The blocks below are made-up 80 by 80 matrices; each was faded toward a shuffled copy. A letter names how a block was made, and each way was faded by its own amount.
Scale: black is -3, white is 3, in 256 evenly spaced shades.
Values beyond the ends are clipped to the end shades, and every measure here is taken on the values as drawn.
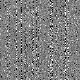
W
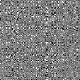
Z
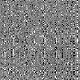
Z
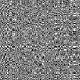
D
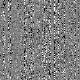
W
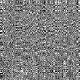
D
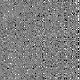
Z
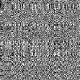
D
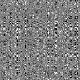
Z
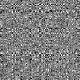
D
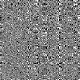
Z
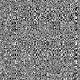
D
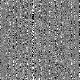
W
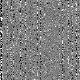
W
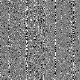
W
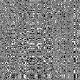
Z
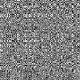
D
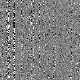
W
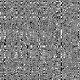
Z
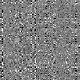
Z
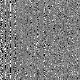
W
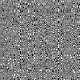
Z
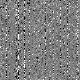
W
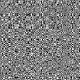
D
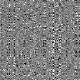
Z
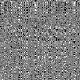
Z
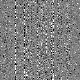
W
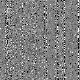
W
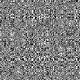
D
